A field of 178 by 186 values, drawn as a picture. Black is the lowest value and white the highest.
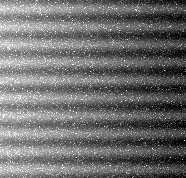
Stripes running across repeat 10 times from top to bottom. Values rise toward the left. No row or column stands out. The values follow a bell shape.
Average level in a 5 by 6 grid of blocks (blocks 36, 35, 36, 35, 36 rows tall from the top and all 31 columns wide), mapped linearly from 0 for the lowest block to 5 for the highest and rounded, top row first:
543210
543210
543210
543210
543210
